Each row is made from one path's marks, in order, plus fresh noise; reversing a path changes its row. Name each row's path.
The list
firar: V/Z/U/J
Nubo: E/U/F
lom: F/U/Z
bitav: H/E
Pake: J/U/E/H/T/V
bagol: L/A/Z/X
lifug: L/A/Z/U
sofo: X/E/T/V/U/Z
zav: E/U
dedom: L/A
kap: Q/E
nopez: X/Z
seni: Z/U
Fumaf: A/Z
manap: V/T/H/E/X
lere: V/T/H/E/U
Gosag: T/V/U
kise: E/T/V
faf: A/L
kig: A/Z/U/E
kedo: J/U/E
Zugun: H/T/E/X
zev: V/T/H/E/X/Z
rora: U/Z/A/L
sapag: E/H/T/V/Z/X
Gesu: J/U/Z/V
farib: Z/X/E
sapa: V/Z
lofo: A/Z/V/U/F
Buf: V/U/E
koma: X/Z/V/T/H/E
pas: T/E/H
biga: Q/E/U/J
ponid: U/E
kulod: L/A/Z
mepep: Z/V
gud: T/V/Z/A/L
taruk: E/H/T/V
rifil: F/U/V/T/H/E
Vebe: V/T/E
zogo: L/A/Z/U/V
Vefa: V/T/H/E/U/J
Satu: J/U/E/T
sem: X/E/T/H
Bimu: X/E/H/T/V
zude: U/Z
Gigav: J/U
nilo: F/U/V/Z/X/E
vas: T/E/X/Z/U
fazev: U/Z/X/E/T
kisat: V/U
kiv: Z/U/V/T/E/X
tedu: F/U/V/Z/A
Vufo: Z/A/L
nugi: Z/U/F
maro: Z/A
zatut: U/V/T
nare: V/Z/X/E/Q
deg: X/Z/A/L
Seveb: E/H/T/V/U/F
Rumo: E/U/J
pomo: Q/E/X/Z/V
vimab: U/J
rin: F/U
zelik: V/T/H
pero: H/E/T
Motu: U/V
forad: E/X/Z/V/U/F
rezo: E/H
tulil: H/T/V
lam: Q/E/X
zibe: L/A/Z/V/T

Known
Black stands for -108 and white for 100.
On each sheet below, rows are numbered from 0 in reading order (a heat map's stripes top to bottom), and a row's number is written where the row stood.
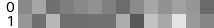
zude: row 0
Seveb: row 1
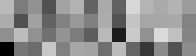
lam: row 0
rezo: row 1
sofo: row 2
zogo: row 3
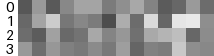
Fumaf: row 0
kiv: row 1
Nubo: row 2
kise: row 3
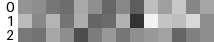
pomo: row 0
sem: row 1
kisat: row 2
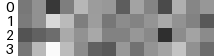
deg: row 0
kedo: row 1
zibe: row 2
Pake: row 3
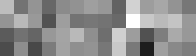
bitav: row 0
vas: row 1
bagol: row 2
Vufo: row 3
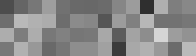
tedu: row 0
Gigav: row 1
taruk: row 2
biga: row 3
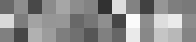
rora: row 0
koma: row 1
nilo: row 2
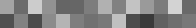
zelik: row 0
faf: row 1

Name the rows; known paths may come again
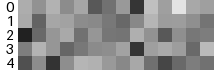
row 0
Bimu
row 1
ponid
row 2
lofo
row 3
biga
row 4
kulod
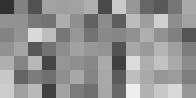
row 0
lifug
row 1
pomo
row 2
kedo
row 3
nopez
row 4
pero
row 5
kap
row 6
Zugun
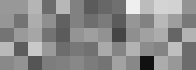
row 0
fazev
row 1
zatut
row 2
Rumo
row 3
Vebe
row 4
gud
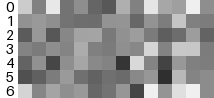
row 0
manap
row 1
tulil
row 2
Fumaf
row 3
farib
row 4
rora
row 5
tedu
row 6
koma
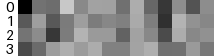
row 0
zogo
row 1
maro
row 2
deg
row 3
kig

